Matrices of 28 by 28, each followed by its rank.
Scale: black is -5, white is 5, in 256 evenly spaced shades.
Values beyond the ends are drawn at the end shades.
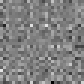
five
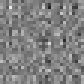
five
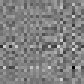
three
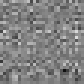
five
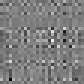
three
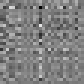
three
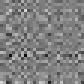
three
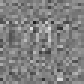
five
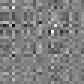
three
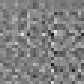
five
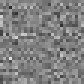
five
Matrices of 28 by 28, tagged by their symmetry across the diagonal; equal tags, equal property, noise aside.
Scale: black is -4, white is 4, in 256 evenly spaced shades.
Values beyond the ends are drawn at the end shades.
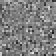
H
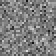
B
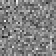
B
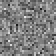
H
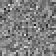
H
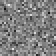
H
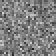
B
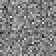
B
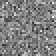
B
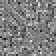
H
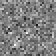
B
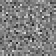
H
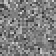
H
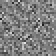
H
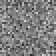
H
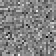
B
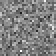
B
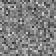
H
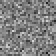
B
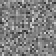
H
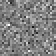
B
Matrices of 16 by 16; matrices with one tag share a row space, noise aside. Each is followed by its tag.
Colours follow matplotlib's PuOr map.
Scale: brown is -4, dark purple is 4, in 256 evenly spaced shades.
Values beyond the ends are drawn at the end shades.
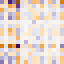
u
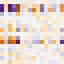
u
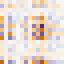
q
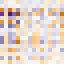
u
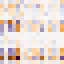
u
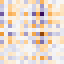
q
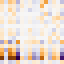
u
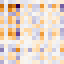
u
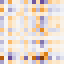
q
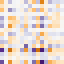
q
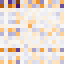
u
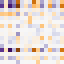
u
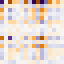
q
